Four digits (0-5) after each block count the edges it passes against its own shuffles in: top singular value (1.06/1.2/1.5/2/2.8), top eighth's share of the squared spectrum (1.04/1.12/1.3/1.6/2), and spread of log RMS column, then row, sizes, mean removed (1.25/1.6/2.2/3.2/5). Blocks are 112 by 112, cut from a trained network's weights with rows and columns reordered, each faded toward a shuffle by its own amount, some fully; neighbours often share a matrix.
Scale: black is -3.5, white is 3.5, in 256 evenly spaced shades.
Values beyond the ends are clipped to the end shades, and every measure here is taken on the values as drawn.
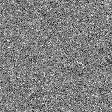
2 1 0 0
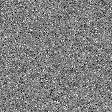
0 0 0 0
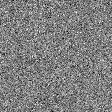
0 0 0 0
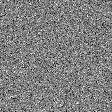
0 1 0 0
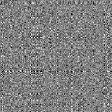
4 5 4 3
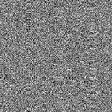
4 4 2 2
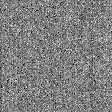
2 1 0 0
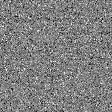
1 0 0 0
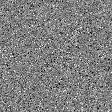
0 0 0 0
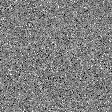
0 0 0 0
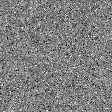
0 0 0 0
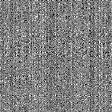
4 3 1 3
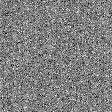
1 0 0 0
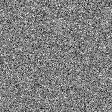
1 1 0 0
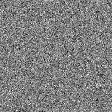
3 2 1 0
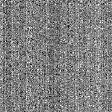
4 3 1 3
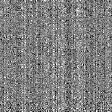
4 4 2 3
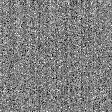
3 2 0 1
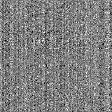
4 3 2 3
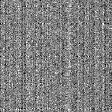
4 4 2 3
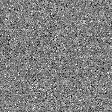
1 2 1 0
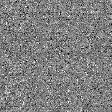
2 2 2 0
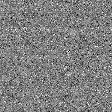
1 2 1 0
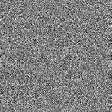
4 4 2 1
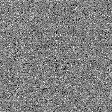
1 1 1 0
